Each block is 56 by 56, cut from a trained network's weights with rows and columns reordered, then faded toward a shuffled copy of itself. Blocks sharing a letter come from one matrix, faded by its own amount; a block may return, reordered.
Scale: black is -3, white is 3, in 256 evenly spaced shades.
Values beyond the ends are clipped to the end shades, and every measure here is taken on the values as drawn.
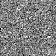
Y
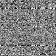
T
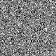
Y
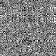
T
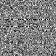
T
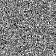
Y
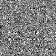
Y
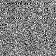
T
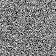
Y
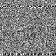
T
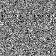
Y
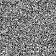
Y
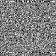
T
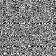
T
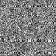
T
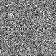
Y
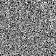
Y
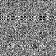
T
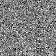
Y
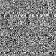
T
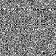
T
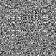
T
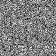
Y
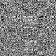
T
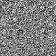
T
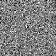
Y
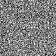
Y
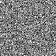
Y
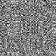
T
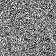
Y
